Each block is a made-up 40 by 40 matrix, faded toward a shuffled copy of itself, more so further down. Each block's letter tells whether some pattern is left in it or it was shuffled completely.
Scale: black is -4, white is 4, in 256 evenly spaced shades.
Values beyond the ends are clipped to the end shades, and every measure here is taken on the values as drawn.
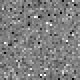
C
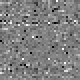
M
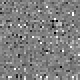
M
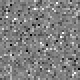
C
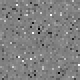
C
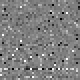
M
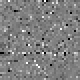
M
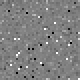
C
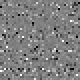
M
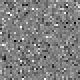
C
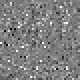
M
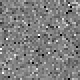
C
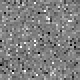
C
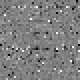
M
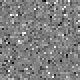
C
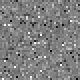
C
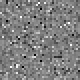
C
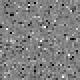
C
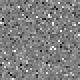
C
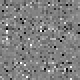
M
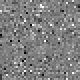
M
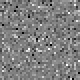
M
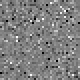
C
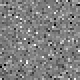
C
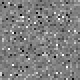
M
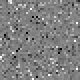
C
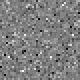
C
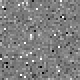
C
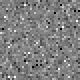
C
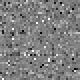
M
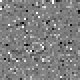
M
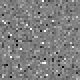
C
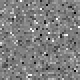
C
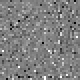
M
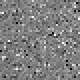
M
